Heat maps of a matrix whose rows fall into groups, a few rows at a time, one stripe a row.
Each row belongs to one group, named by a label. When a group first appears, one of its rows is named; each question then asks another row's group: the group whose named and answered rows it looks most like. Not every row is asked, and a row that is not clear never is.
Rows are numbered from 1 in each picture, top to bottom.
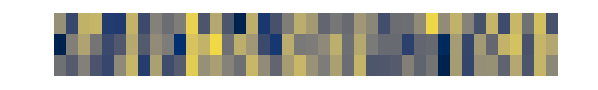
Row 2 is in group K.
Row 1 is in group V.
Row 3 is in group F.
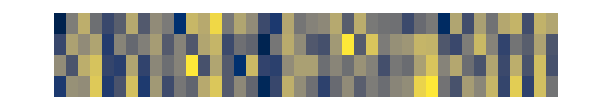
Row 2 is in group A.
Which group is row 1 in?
K
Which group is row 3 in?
V
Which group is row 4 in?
A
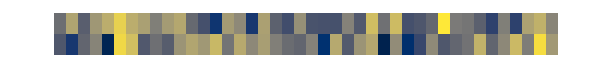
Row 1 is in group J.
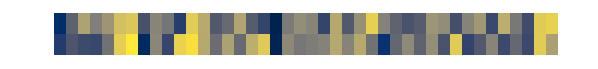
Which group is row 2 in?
F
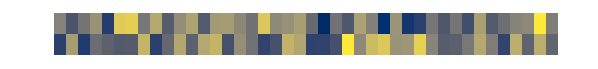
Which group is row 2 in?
A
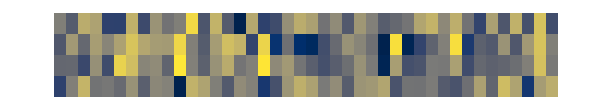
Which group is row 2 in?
J
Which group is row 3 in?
J
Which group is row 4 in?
K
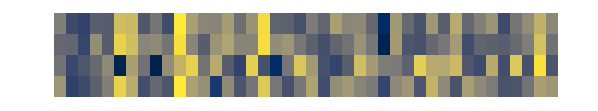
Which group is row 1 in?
F
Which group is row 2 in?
J
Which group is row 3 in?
V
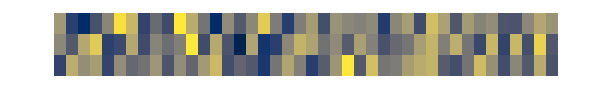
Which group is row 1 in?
F
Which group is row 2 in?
V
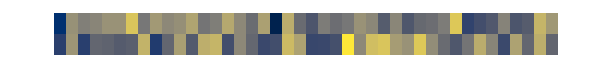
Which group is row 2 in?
A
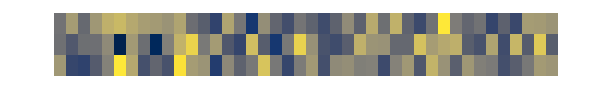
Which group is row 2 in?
V
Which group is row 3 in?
F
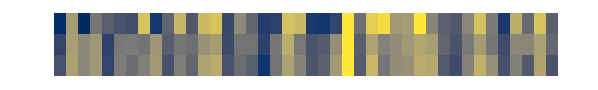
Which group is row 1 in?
A
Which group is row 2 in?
A
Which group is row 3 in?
A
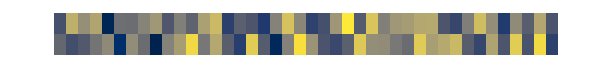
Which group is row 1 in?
A
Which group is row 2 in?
V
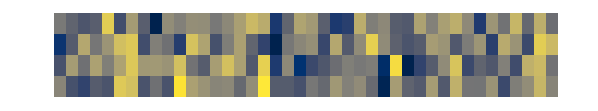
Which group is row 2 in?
K
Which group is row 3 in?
J
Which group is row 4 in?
F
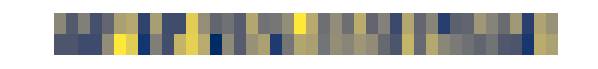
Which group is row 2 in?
F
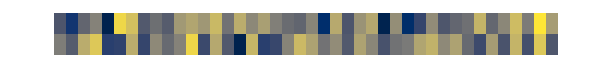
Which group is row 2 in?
V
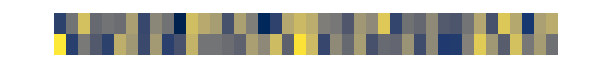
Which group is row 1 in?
K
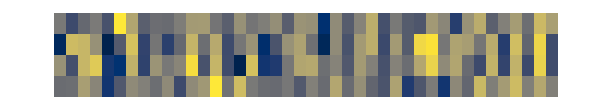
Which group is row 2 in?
V
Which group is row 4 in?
K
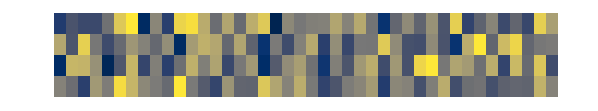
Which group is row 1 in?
F
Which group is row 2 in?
K
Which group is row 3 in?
V
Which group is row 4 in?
J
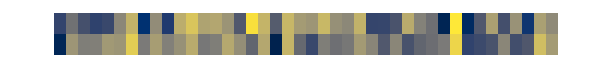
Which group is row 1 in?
F
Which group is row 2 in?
J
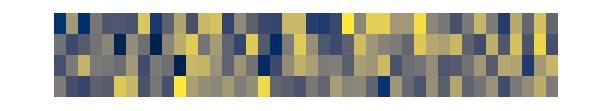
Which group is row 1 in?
A
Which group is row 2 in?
V
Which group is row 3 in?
K
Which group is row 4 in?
F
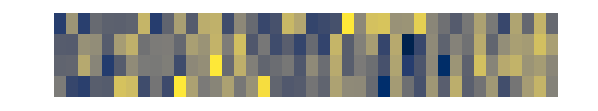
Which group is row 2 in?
K
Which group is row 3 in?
K
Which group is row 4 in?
F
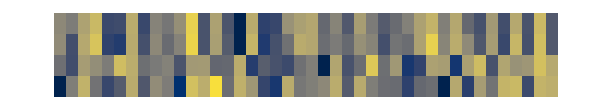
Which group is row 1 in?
V
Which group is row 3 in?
K
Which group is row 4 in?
K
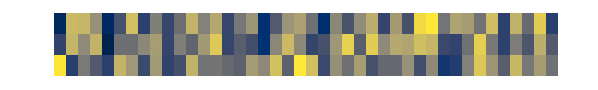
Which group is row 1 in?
V
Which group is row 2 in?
A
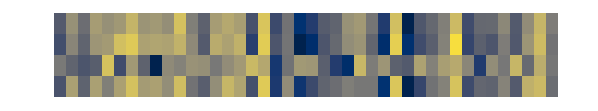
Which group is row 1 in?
J
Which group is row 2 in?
J
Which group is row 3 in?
V
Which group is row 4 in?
J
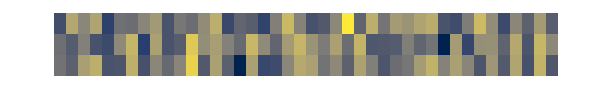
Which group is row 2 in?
F
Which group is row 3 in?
V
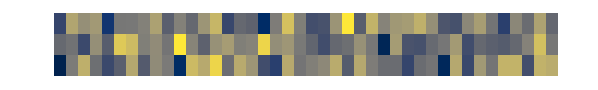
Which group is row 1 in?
A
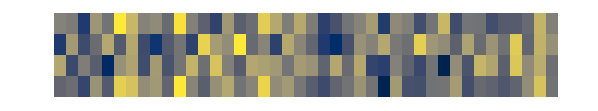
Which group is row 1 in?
J
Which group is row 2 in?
A
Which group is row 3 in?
F
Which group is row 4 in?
J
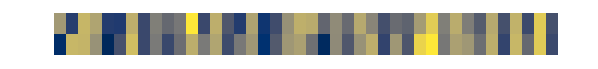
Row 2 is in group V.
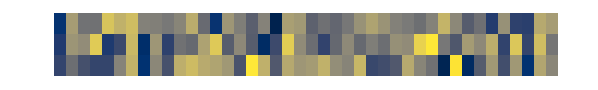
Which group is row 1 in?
J
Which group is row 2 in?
A
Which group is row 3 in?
F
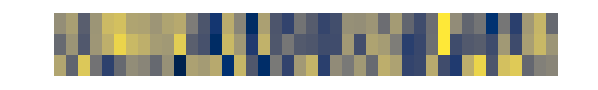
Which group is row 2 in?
J
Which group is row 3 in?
K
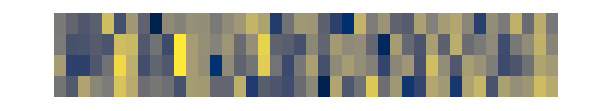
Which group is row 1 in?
V
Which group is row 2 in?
F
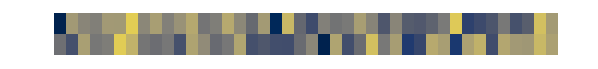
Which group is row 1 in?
J
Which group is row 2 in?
K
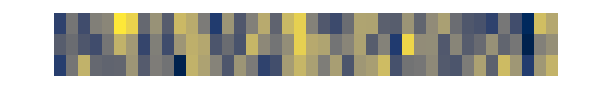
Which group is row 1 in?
J
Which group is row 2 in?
F
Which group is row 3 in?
K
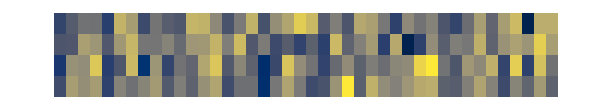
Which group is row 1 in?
K
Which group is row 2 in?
K
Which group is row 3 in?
A
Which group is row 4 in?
A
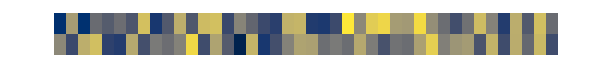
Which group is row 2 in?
V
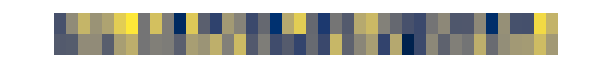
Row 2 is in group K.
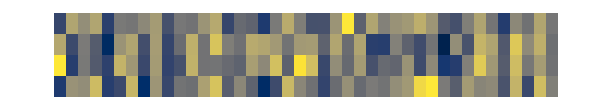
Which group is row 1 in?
A
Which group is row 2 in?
F
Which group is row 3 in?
F
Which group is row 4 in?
A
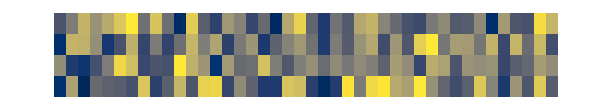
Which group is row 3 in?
F
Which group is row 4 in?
A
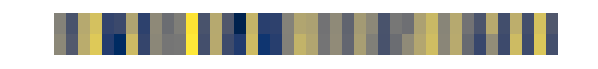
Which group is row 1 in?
V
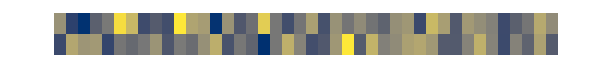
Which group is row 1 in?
F
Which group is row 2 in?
A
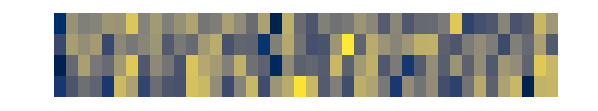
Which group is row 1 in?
J
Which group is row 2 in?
A
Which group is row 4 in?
K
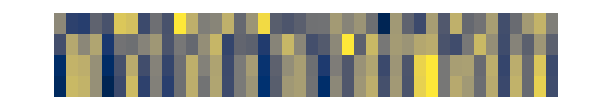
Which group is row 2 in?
A
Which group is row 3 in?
V
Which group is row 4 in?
V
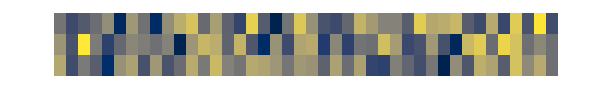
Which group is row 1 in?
V
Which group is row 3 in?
F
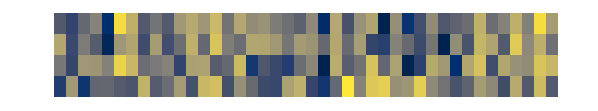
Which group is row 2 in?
F
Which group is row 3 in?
K
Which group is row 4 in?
A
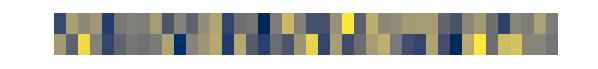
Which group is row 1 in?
A
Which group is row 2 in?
K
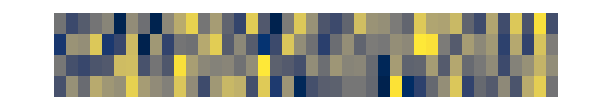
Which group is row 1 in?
V
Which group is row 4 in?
J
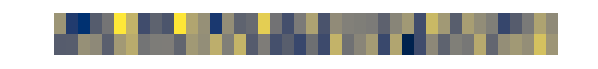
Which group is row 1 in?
F
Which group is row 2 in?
K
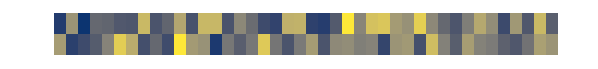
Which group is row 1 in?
A
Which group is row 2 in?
F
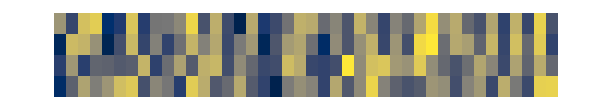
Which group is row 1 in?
V
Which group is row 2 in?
V
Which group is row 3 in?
A
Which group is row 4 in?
K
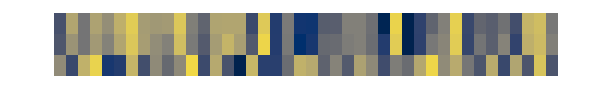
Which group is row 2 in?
J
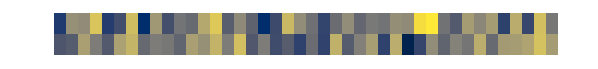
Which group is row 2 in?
K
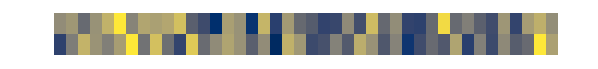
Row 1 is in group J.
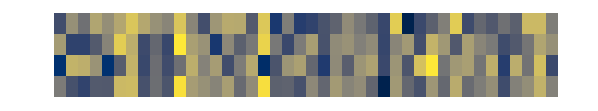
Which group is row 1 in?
J
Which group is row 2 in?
F
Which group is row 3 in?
V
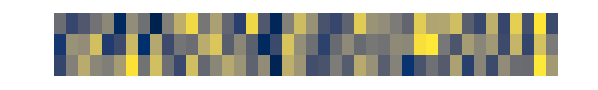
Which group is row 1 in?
V
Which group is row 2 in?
A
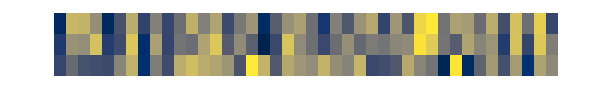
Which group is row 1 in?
V
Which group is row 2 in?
A
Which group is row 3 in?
F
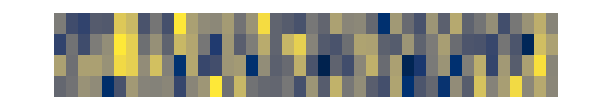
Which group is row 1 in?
F
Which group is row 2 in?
J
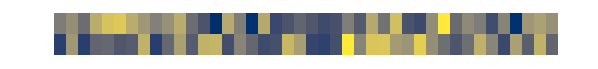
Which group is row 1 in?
J
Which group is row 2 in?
A
